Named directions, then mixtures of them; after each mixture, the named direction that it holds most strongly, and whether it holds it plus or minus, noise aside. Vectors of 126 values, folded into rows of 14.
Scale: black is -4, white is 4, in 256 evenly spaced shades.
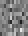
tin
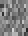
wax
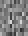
tin, minus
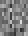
tin, minus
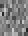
wax, plus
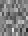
wax, plus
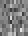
tin, plus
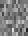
wax, plus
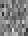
wax, plus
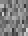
wax, minus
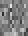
wax, plus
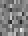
tin, plus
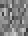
wax, plus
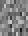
tin, minus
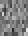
wax, minus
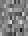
tin, minus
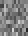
wax, plus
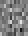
tin, minus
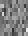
wax, minus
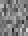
wax, minus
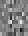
tin, minus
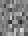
tin, plus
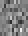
tin, plus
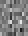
tin, minus
